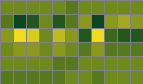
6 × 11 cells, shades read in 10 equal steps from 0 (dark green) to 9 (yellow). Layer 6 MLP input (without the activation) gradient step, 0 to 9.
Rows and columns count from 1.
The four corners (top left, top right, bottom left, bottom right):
4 4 3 4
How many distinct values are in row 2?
6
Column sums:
23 25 25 23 23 22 21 25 22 22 21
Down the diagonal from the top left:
4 0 8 4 3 4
